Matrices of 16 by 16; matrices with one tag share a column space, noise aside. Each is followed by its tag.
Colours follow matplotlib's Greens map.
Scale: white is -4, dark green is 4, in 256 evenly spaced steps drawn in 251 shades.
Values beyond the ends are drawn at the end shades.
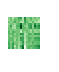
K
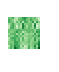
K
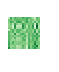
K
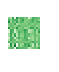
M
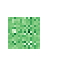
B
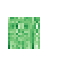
K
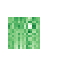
K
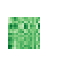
K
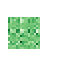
B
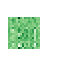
M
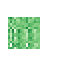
M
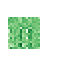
M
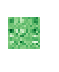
B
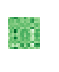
M
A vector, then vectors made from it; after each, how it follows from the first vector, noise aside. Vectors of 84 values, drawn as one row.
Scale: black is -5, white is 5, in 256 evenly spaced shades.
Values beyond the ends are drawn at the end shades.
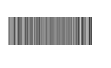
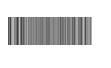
reversed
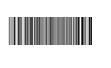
scaled up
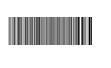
scaled up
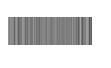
shrunk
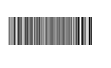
scaled up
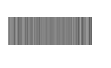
shrunk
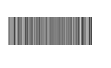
copied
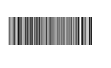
scaled up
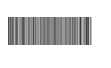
negated
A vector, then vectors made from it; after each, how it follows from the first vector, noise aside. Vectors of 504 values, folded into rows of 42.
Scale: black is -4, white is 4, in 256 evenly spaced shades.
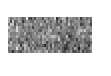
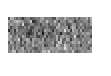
wrapped around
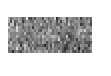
copied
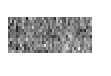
negated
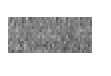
shrunk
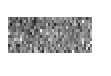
reversed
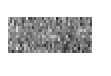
copied
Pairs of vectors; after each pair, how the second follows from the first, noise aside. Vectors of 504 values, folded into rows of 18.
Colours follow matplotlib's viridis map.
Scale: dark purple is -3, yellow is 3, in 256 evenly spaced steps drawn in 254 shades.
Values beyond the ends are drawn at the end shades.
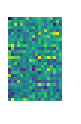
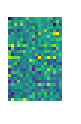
copied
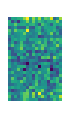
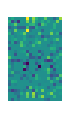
partly zeroed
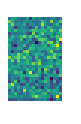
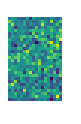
copied
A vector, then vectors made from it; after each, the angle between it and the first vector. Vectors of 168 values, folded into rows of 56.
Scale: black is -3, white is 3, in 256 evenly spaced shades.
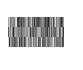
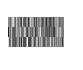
partly aligned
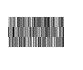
nearly parallel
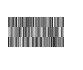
partly opposed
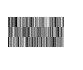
nearly opposite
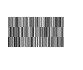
orthogonal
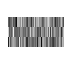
nearly opposite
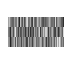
orthogonal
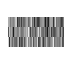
nearly parallel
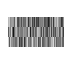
nearly parallel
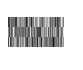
nearly opposite
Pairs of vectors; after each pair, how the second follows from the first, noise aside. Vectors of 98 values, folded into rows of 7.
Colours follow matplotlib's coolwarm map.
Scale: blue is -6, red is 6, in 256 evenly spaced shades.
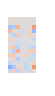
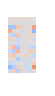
copied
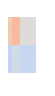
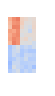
scaled up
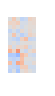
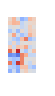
scaled up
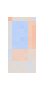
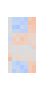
wrapped around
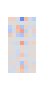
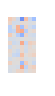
copied
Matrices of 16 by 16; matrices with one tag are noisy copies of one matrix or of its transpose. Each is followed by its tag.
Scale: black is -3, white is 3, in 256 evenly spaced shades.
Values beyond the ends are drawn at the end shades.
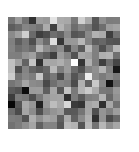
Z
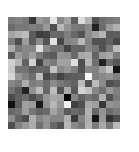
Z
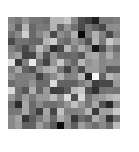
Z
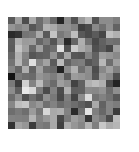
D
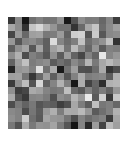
D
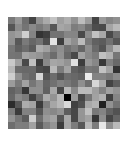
Z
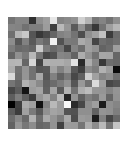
Z
